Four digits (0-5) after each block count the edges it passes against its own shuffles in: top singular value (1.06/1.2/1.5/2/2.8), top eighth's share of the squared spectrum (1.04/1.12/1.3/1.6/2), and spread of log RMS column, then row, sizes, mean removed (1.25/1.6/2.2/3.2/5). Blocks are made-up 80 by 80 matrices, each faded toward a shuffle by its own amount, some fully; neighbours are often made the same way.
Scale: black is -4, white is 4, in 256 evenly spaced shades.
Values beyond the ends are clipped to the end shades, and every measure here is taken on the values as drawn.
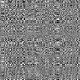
4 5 3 4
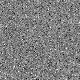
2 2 1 0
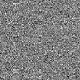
3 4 2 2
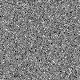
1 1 0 0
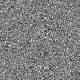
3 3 1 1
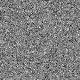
2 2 0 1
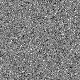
1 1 0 0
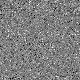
0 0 0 1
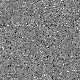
1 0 0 0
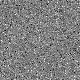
0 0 0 0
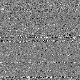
2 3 0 3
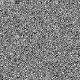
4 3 2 2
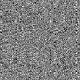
4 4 2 2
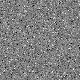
2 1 0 0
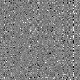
4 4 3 1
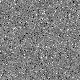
2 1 0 0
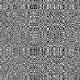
5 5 3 3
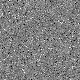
1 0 0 0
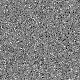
2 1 0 0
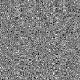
4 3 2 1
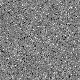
0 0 0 0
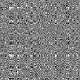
5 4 3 3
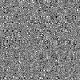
4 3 2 2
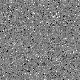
3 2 1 1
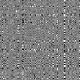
5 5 3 3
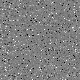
2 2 0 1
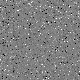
1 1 0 0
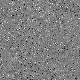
2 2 0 0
